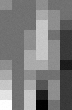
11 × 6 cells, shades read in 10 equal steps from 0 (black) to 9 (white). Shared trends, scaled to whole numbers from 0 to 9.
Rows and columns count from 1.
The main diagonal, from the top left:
5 4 4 7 5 2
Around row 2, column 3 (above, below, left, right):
4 4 4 6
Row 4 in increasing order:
2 4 4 4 5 7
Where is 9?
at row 11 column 1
